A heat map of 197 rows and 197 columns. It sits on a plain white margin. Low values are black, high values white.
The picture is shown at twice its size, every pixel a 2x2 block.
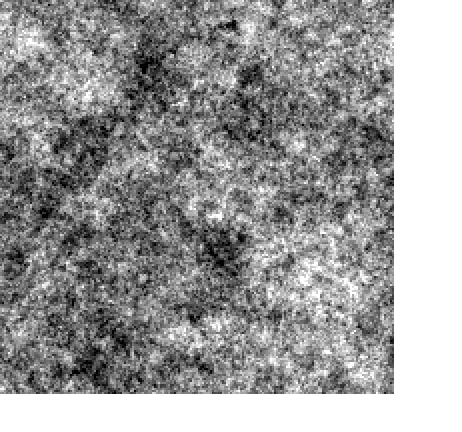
The values follow a bell shape. The halves do not mirror each other. There are no regular stripes. The texture is blotchy. The bottom right is the ninth with the highest average.
